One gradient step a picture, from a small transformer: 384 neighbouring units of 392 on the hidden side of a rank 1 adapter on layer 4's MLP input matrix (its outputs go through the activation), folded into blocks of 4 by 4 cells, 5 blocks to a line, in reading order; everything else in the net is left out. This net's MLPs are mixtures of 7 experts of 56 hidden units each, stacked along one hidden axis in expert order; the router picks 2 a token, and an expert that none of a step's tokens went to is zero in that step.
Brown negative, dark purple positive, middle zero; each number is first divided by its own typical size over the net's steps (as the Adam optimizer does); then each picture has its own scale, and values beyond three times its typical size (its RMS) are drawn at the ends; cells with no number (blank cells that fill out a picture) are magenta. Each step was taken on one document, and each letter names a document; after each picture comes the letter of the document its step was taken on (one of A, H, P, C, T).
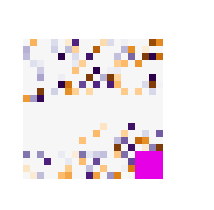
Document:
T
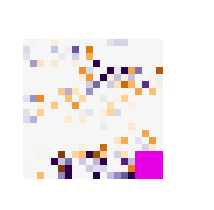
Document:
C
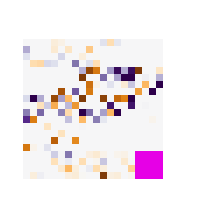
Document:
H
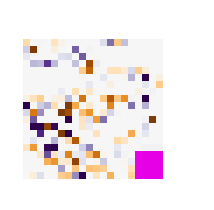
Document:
H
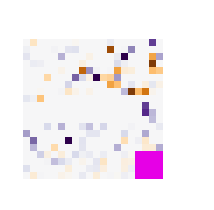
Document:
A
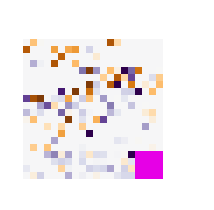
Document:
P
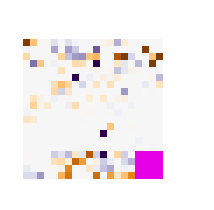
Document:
C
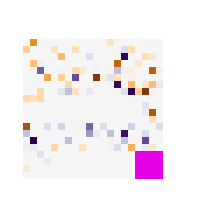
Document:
A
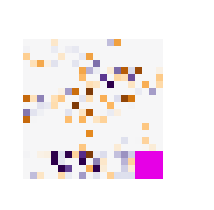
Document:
P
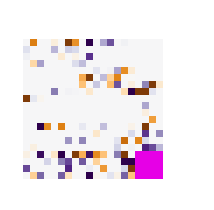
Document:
T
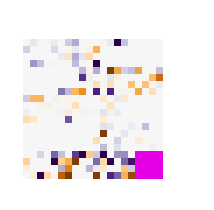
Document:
C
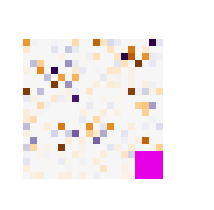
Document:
A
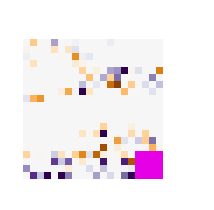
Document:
C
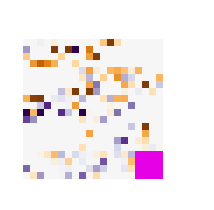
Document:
P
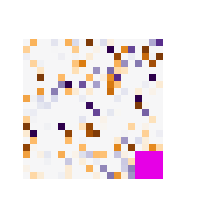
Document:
T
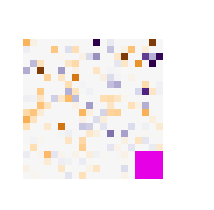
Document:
A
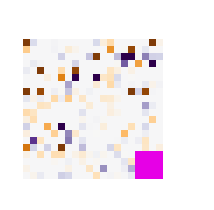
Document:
A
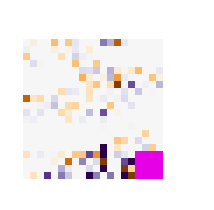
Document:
C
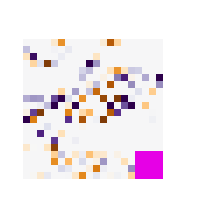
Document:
H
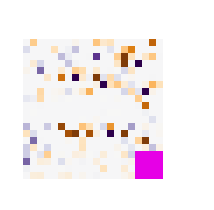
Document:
A
